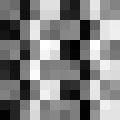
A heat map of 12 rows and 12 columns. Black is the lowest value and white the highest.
Overall the values sit about 50% of the way up the scale. Upright stripes repeat 2 times across the table. Neither half mirrors the other.
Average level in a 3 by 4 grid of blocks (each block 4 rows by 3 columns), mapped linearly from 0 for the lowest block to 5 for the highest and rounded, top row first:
0415 / 0505 / 0505
